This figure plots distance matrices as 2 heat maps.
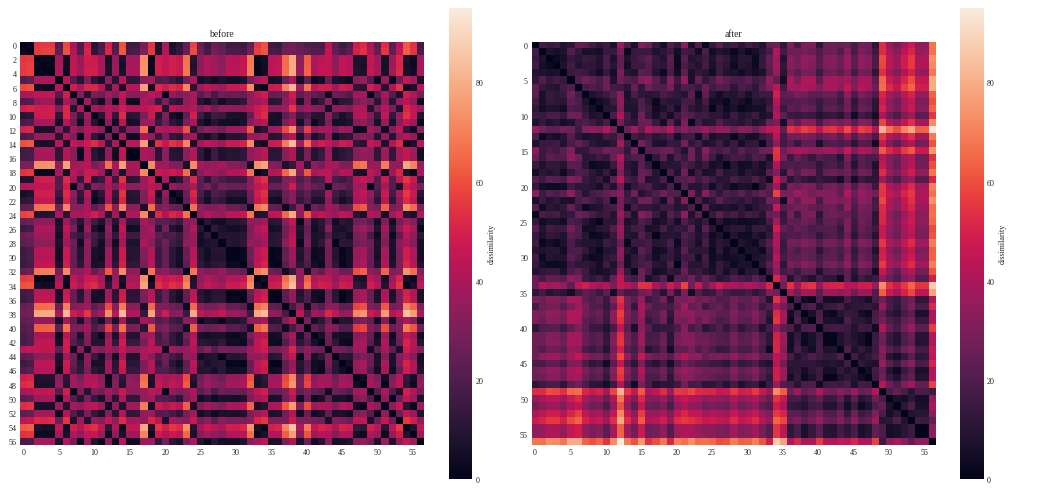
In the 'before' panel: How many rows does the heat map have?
57
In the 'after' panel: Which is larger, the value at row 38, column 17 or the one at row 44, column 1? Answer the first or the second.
the second
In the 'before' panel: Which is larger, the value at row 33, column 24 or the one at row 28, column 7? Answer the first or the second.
the second
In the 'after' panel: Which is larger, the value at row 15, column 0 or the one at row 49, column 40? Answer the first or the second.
the second
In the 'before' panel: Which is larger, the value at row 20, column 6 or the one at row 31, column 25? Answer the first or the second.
the first
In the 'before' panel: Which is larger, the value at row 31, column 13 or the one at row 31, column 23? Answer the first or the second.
the second
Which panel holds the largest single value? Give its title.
after
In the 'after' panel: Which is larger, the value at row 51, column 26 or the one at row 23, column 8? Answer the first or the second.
the first
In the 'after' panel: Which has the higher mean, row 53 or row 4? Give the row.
53
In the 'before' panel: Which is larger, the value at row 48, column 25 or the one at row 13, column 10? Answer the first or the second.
the first
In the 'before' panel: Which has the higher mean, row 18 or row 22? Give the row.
18
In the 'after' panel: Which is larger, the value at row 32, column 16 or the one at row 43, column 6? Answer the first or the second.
the second
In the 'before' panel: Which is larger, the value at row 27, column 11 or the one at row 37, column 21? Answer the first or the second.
the second
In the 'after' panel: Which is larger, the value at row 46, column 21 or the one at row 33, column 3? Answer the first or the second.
the first
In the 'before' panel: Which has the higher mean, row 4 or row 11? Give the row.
4
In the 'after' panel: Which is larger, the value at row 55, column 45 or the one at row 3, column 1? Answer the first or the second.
the first
